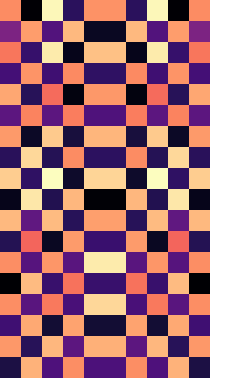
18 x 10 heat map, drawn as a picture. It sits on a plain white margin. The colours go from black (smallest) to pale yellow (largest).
Grain: checkered. Mirror symmetry: left to right. Seam: none. Histogram: two levels. Slope: none.
